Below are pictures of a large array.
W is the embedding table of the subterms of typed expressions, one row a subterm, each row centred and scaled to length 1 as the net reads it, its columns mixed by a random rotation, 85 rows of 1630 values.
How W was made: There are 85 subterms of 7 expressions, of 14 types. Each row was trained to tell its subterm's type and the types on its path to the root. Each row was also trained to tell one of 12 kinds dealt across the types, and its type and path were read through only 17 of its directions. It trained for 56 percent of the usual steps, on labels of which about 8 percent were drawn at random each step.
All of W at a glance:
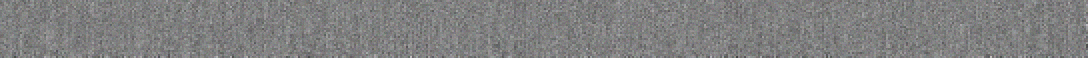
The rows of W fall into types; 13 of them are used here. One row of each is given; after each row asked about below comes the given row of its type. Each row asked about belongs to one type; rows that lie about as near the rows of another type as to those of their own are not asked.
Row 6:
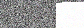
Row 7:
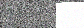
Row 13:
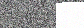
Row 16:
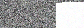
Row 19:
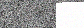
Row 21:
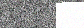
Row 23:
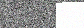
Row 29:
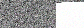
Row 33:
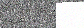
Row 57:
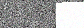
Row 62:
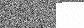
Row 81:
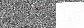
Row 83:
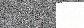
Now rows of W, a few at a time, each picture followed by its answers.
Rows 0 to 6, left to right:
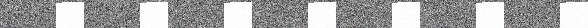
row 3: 21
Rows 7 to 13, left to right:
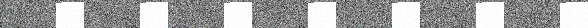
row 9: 19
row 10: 29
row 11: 57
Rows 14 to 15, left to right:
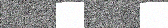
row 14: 21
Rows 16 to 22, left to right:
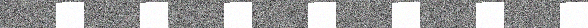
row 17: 29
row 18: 21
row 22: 6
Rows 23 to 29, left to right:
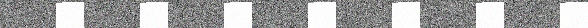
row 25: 16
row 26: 23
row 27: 21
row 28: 81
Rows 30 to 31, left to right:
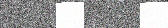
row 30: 7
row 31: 29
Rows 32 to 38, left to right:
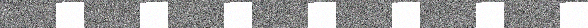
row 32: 81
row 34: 23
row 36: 23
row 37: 29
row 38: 7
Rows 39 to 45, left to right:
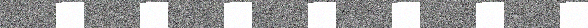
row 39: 62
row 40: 62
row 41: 6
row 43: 29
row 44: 23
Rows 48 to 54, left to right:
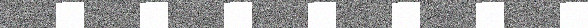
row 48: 16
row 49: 7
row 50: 13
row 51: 13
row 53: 81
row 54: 62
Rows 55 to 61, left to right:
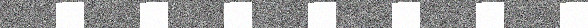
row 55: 33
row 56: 33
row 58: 33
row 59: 62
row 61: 19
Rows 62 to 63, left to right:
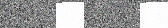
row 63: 33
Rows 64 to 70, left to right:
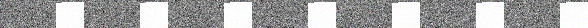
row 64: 83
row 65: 7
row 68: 19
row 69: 21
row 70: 33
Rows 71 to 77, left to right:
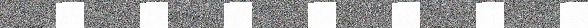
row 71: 23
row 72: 23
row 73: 13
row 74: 83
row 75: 57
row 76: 7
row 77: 29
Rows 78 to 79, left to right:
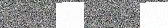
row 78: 21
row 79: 13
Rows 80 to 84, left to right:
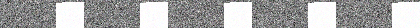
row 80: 19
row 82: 7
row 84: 57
